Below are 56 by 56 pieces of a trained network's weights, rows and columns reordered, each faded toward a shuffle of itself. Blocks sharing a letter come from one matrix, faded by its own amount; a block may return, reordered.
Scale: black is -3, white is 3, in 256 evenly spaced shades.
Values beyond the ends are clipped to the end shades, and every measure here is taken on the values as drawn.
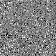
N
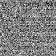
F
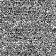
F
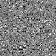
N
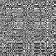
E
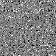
N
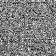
F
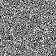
N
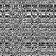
E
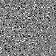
N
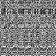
E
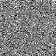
N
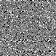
N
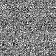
F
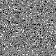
N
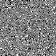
N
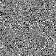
N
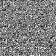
F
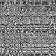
E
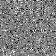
N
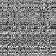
E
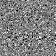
N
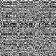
E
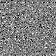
N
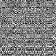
E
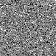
N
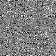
N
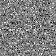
N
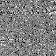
N
